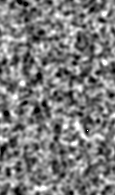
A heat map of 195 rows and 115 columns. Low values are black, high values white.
One lone cell stands out, far higher than its neighbours. There is no overall slope. No regular stripes run through it. The texture is blotchy. The histogram is bell-shaped. No seam splits the table.
